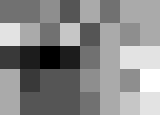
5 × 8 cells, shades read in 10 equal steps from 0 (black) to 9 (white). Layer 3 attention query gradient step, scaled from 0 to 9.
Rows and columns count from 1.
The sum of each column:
26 16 15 17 22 28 31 37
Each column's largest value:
8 6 5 7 6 6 8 9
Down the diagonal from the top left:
4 6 0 3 4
